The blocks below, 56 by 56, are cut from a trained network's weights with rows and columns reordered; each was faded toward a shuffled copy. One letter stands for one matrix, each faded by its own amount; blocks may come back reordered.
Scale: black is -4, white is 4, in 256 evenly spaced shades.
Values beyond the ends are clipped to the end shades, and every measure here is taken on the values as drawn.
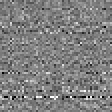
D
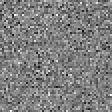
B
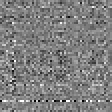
D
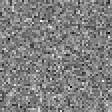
B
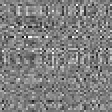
D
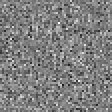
B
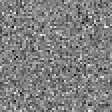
B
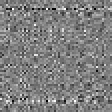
D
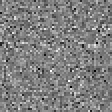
B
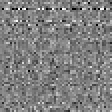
D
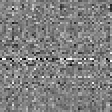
D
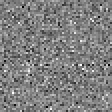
B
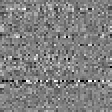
D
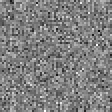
B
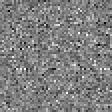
B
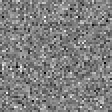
B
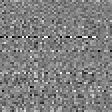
D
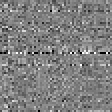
D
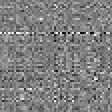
D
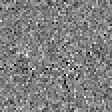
B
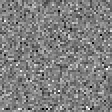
B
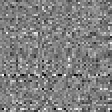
D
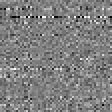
D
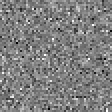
B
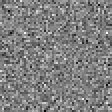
B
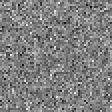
B
